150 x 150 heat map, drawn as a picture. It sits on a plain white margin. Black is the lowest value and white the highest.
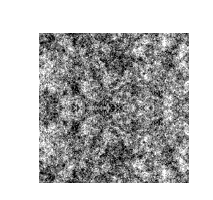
The texture is blotchy. No overall slope runs across the table. It is mirror symmetric from top to bottom. On average the colour sits 50% of the way up the scale. The histogram is bell-shaped.
